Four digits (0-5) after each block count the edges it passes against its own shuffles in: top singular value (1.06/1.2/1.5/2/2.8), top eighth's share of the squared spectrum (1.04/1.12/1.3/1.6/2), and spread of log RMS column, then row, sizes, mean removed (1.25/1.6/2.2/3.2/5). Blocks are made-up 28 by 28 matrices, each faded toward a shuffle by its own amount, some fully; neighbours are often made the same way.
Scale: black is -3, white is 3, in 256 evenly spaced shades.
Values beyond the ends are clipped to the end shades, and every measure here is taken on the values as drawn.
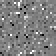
1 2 1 1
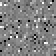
0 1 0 0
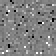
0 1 0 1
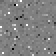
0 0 0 0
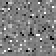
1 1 0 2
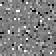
0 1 0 0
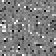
2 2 0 1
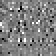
3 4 2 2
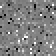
1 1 0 0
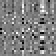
4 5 2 2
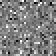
3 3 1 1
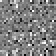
3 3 1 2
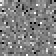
2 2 0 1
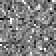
2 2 0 0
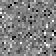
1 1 0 0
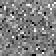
0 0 0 0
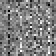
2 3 3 0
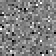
0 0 0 0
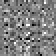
3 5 2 2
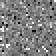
2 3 1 0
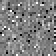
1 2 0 0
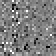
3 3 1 0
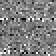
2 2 0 2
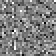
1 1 0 0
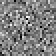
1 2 1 0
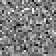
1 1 0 0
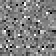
2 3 0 0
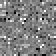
2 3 1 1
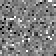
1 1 0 0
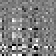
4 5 2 3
